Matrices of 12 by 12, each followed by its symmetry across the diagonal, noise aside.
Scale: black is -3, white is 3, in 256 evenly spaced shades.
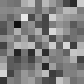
antisymmetric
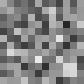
symmetric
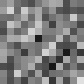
symmetric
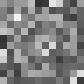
symmetric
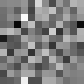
antisymmetric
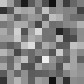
neither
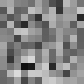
neither
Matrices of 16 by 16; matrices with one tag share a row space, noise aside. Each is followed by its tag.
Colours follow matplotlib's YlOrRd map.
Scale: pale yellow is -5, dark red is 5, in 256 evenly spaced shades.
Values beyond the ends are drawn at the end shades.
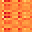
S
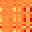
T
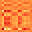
S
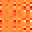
T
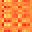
S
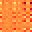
T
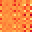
T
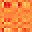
S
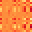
T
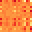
T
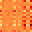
T
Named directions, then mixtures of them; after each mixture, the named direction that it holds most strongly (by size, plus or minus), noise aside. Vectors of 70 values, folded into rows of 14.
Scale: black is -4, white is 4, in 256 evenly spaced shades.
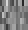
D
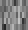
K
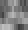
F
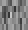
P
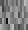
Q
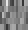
D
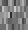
P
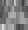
F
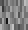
Q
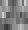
F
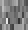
Q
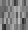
K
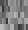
Q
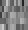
D
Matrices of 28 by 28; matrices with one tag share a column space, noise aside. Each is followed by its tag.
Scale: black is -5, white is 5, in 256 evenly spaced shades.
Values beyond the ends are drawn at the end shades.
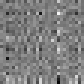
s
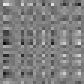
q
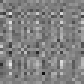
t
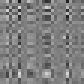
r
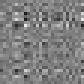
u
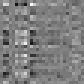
q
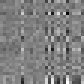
s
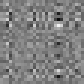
u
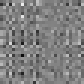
q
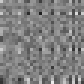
s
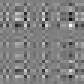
u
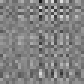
r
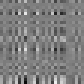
s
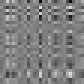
r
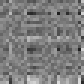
s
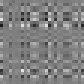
u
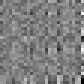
s
